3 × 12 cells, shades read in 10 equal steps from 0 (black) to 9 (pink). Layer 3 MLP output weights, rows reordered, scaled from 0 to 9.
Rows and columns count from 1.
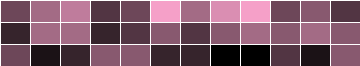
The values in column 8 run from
0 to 8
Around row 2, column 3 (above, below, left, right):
7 2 6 2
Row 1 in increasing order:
3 3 4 4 4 5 6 6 7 8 9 9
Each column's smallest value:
2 1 2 2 3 2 2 0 0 3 1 3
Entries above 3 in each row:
10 8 4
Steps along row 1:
up up down up up down up up down up down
